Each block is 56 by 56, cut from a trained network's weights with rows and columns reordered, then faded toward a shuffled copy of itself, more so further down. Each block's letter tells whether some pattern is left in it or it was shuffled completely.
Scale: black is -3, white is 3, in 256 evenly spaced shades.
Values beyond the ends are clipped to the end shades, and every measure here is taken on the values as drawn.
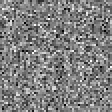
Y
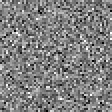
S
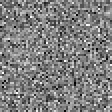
S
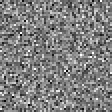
S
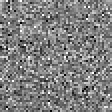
Y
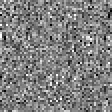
Y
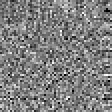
Y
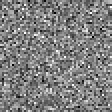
S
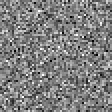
S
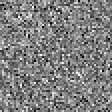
S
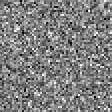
S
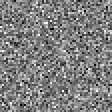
S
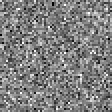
S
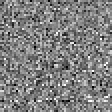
Y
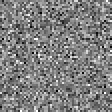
Y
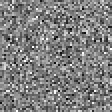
Y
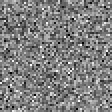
S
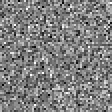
S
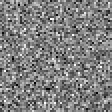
S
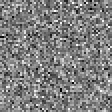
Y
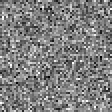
S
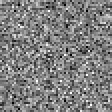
Y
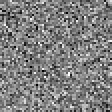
S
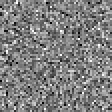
Y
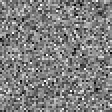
S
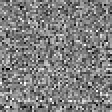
Y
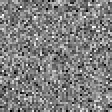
S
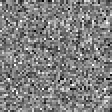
Y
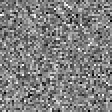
Y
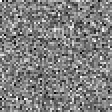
Y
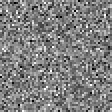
S
